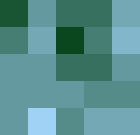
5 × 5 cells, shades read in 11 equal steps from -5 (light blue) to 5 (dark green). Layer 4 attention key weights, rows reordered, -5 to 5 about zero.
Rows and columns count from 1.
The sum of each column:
2 -10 8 3 -8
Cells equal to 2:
4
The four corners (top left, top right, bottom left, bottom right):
4 -2 -1 -2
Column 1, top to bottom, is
4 1 -1 -1 -1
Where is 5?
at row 2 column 3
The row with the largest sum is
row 1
